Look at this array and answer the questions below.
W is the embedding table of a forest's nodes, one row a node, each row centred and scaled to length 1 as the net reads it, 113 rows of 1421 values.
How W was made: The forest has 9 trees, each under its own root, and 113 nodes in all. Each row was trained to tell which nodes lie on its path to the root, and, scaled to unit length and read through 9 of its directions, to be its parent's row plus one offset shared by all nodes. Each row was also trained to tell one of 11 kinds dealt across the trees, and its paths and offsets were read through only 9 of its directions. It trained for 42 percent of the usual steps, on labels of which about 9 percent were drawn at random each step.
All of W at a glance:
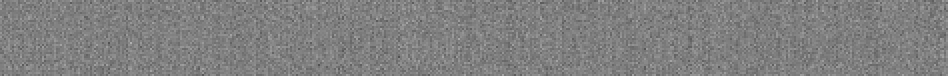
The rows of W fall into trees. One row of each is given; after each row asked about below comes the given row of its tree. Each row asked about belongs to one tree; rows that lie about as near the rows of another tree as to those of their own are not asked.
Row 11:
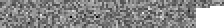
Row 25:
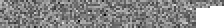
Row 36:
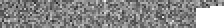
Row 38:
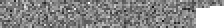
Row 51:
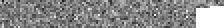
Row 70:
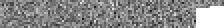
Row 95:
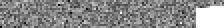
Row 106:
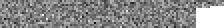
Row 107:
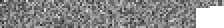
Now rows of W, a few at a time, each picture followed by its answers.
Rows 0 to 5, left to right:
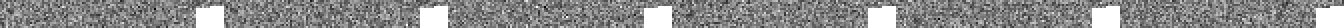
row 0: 38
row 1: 38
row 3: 36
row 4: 95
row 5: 36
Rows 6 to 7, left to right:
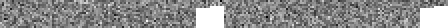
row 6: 11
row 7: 106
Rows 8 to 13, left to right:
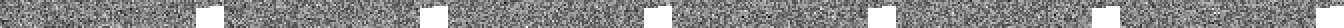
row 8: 107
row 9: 107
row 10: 11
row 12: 11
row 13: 11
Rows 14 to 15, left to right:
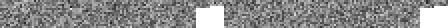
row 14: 95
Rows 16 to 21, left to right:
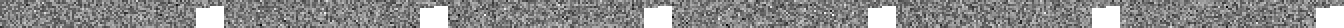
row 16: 107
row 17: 51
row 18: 107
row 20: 36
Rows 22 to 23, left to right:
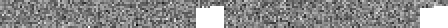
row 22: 25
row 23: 51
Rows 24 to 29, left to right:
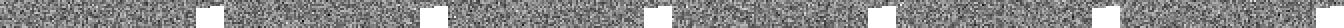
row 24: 25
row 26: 11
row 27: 25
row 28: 106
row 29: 70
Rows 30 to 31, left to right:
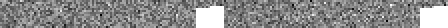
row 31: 107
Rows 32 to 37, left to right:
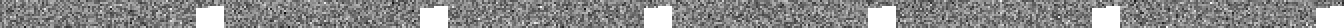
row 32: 38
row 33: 70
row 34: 95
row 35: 25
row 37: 95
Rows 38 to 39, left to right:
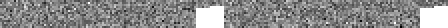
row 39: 25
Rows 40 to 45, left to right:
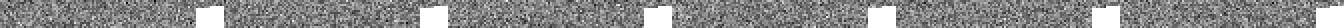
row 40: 107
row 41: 38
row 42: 70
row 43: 70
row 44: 11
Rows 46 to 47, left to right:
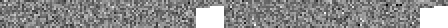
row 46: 107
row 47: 51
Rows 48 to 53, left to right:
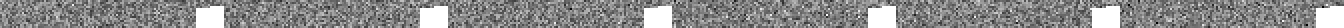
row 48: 106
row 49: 36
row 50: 38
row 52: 11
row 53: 51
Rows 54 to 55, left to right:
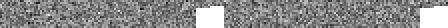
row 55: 11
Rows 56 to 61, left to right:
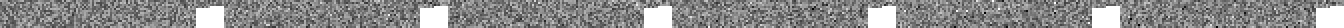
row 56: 107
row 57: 70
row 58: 95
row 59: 11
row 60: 70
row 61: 106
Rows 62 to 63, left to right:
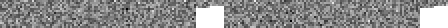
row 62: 36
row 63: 38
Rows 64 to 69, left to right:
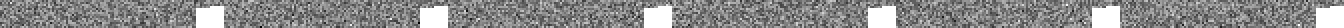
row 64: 95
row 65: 25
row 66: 95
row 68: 107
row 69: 70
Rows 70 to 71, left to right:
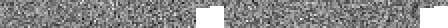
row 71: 11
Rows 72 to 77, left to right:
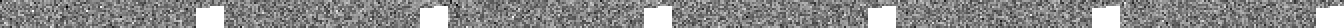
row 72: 106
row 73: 51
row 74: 51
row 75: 95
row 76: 106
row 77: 70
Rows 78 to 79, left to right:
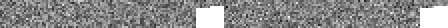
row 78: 95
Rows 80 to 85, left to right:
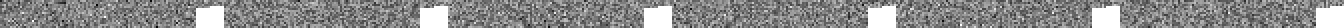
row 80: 107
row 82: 25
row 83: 106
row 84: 70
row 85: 11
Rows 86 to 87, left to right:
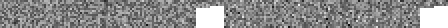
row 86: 106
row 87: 38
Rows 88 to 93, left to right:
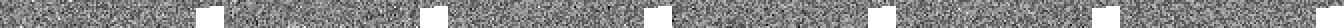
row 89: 25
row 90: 11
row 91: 107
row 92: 11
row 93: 107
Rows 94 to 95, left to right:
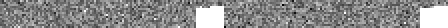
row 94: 107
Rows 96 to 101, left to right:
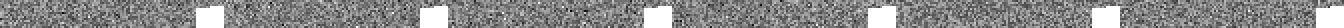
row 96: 70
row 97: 70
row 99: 51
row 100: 25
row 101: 95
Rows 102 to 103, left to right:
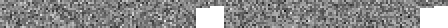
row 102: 25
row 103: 25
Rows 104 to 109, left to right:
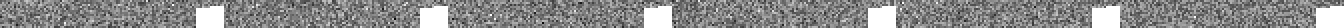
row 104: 106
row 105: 51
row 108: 106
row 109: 25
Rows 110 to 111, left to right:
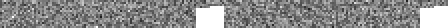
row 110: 11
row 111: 95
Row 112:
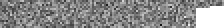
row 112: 107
